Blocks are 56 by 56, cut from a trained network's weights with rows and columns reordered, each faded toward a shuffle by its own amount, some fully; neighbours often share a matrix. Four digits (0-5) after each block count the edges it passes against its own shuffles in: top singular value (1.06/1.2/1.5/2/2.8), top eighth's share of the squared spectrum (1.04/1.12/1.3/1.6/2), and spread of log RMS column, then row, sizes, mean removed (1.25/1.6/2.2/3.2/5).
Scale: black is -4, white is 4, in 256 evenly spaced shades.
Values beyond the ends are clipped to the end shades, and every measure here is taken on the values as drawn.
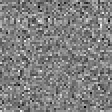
3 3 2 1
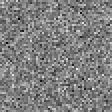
0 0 0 0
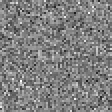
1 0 0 0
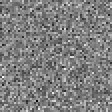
1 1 0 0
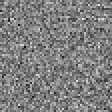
3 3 0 1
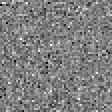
1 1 0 0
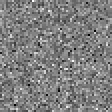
2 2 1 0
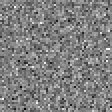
0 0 0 0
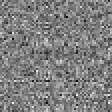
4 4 2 2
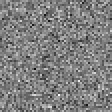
2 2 0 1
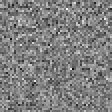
3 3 0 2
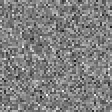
2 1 0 0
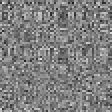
4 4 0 2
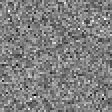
1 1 0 0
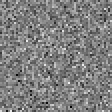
0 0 0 0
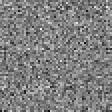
3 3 0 2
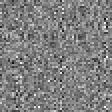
3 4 2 1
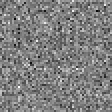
3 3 2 1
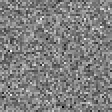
2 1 0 0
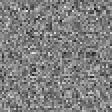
3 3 0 2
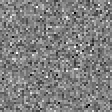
0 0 0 0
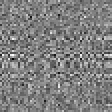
4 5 2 3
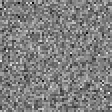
2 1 0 0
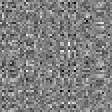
4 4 3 3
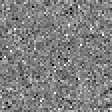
2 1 0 0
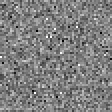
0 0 0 0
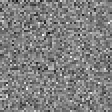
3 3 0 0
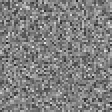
3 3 1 0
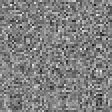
3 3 1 0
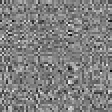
4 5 2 2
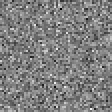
2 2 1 0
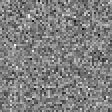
3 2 0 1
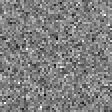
0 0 0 0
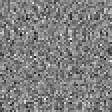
4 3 1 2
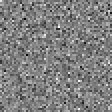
3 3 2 0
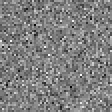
0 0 0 0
